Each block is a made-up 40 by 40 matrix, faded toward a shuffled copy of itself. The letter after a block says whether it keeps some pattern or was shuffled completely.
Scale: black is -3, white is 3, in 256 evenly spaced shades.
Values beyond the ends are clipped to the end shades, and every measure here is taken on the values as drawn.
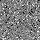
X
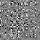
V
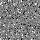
X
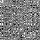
V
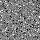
X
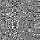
V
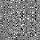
V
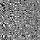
V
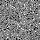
X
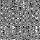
V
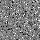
X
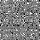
V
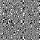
V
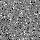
X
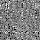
V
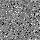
X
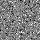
X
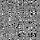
V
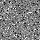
X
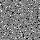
X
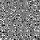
V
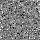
X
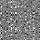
V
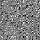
V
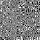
V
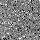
X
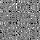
V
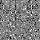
V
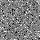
X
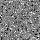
X
